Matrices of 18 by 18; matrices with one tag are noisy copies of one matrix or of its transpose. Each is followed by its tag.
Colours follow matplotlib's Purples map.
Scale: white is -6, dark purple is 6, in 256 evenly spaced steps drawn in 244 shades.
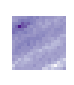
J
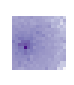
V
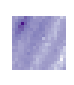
J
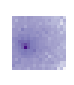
V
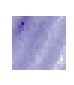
J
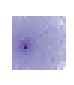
V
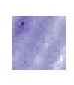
J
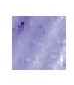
J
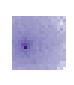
V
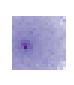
V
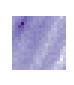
J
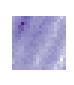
J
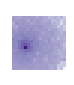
V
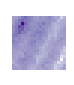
J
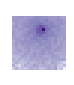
V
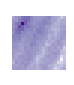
J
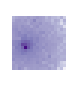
V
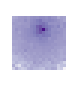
V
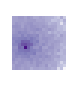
V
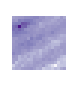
J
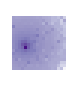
V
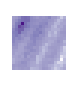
J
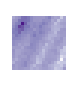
J
